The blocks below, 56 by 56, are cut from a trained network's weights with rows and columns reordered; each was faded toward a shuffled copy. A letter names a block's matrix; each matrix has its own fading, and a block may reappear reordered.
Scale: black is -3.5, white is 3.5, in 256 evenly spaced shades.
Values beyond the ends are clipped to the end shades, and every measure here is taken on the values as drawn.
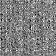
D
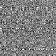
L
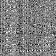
D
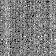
D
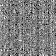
D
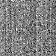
D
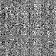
D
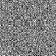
L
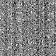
D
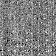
D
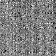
D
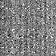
D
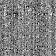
D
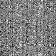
D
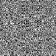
L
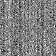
D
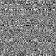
L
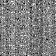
D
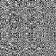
L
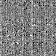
D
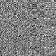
L
